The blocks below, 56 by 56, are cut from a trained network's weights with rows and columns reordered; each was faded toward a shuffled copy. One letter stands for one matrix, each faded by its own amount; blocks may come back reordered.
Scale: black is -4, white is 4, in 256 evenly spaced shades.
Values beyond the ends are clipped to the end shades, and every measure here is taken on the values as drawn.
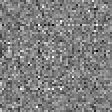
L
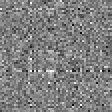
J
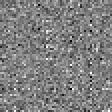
L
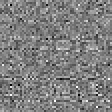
J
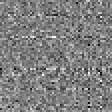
J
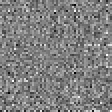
J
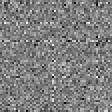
J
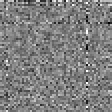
J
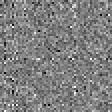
L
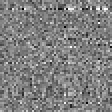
J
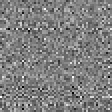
J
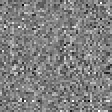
L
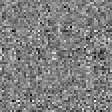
L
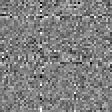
J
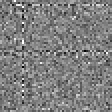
J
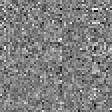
L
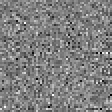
L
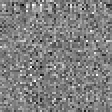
L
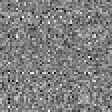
L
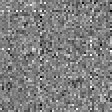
L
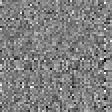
J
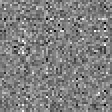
L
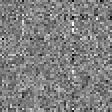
J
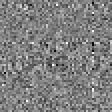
J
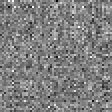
L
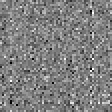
L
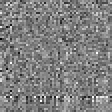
J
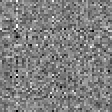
J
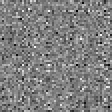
L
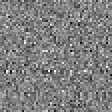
L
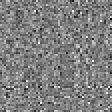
L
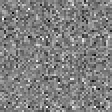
L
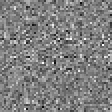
L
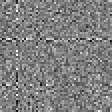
J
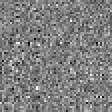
L
